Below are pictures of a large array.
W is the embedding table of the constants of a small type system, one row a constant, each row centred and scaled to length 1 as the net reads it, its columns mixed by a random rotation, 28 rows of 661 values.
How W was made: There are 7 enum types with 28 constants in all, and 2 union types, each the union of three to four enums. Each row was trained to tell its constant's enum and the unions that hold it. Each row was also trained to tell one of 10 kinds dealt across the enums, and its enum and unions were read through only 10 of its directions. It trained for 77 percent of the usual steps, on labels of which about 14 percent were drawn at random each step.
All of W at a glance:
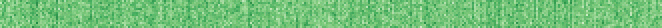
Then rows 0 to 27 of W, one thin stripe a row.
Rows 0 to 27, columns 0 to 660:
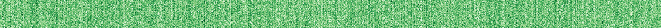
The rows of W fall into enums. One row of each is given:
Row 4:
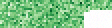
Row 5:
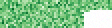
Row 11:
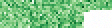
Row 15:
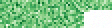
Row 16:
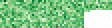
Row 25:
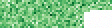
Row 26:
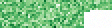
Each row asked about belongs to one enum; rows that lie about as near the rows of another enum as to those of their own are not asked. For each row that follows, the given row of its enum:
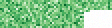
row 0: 5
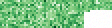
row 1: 26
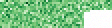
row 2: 15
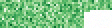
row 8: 26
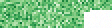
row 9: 26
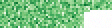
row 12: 15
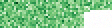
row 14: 15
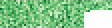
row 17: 5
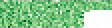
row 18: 5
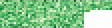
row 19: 26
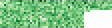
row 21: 4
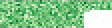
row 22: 4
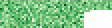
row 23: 5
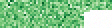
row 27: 15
